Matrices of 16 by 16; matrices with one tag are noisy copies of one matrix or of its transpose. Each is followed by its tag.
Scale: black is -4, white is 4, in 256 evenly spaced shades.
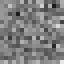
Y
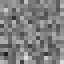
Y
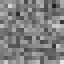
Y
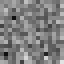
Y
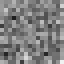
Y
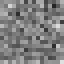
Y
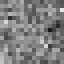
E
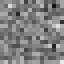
Y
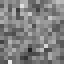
E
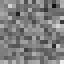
Y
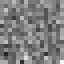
Y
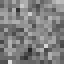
E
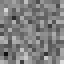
Y
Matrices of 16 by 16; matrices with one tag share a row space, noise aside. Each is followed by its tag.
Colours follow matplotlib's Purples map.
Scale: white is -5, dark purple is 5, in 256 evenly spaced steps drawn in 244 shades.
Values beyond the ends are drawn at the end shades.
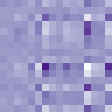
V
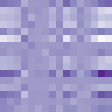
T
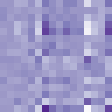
V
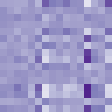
V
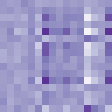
V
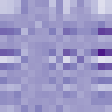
T
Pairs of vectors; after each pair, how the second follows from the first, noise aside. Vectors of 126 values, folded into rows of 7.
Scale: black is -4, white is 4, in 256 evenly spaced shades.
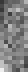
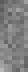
shrunk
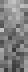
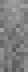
shrunk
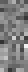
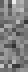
wrapped around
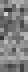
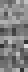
wrapped around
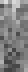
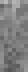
shrunk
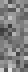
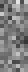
reversed
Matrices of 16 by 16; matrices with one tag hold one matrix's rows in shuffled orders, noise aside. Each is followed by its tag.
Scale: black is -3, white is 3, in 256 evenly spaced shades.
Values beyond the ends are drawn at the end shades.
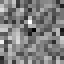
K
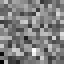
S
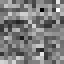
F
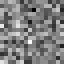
K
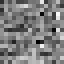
F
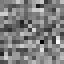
F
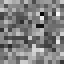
F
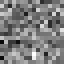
S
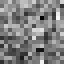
F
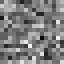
F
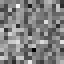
K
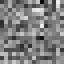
F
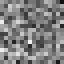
K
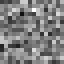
S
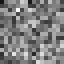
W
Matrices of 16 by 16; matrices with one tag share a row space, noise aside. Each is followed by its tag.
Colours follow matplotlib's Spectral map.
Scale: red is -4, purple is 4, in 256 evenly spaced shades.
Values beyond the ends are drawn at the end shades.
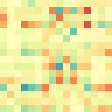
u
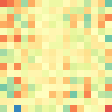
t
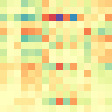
u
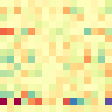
t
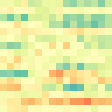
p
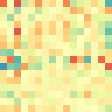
t
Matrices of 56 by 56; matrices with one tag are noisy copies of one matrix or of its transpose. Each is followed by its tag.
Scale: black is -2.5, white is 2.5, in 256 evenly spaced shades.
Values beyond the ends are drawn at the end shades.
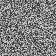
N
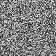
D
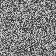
D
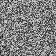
D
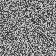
N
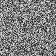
D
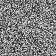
N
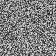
N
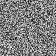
N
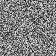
N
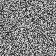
N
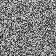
D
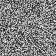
N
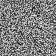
N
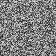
D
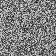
D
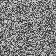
D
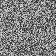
D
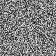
N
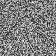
N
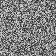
D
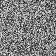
D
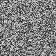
D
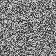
D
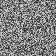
D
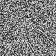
N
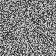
N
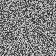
N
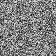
D
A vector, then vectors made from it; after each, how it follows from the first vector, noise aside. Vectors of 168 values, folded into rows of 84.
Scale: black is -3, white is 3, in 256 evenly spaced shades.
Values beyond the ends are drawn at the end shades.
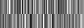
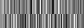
reversed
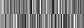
reversed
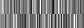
reversed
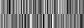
negated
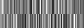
reversed
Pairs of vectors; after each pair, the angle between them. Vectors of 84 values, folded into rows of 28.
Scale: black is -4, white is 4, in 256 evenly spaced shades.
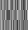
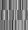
partly opposed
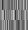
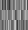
partly aligned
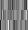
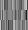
nearly opposite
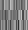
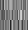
partly aligned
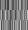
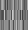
orthogonal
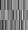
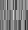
orthogonal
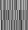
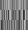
partly aligned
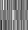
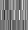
orthogonal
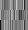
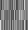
nearly opposite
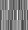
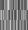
partly aligned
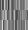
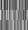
partly opposed
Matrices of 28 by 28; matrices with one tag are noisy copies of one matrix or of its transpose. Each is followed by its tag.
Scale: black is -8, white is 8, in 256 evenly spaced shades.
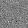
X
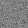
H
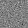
H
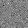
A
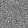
X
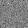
A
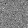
A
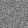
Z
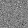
H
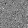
A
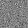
H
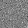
Z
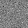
Z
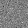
Z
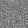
X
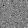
A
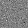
H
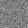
A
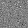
H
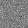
X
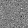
X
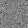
A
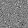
H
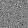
H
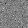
A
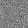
X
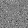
X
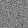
H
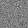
H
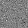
H
